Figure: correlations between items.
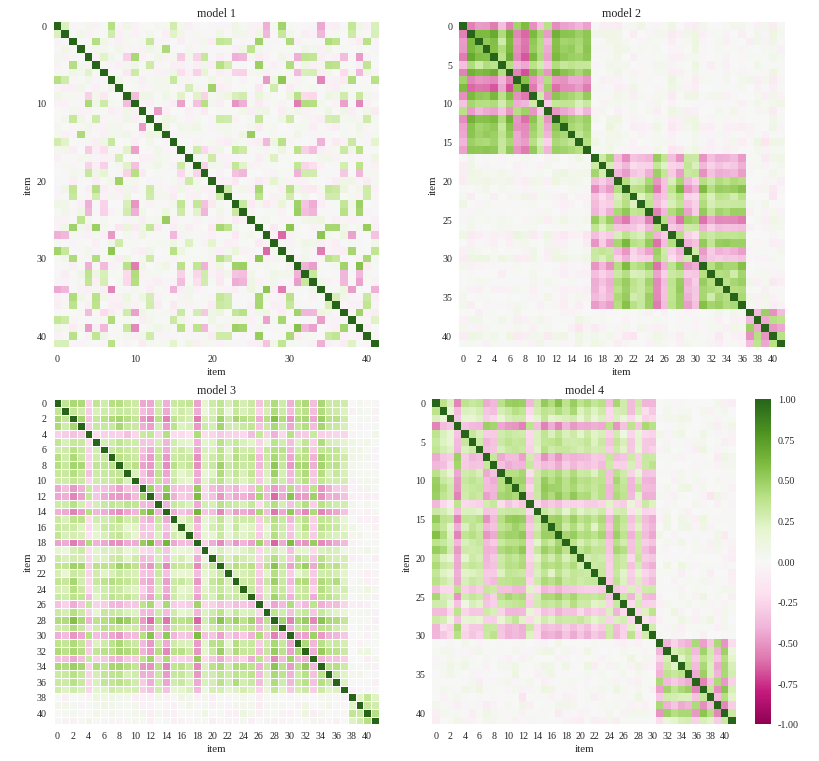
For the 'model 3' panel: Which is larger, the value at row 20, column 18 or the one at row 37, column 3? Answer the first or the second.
the second
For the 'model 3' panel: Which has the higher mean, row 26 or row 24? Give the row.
24
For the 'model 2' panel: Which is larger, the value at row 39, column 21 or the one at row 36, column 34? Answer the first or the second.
the second
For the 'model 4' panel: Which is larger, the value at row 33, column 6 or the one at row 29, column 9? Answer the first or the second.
the first
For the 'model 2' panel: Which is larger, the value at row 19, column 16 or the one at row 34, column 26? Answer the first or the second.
the first
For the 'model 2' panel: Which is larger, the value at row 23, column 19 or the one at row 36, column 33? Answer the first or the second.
the second
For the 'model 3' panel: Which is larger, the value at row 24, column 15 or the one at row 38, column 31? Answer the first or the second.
the first
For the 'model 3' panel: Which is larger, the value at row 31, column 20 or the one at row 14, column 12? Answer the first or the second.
the second
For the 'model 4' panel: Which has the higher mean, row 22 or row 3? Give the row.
22
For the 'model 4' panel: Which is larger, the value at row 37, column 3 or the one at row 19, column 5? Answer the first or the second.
the second
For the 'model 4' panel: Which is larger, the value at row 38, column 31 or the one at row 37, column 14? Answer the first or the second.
the second
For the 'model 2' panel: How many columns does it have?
42
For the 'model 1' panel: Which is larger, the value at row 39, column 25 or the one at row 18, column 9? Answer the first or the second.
the second
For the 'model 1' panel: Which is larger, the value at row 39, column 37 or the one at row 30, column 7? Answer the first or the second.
the first
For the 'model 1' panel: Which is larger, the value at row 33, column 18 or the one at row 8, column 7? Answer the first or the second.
the second
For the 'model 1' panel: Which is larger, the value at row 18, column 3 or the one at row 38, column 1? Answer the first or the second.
the second
